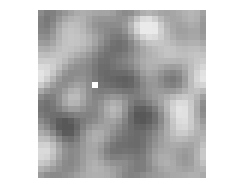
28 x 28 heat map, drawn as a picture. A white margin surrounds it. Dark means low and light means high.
The halves do not mirror each other. On average the colour sits 60% of the way up the scale. A single lone cell is far higher than the cells round it. There are no regular stripes. The values follow a bell shape.
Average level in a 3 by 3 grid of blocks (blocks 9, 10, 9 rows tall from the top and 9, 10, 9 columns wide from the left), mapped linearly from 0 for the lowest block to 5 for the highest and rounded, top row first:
4 2 5
2 0 4
2 1 4
